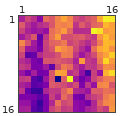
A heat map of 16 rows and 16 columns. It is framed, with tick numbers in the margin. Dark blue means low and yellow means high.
Values change most from cell to cell in the centre. The top right is the ninth with the highest average. The values follow a bell shape. The ninth with the lowest average is the bottom left. There is an overall slope up to the top right. Upright stripes repeat 2 times across the table.
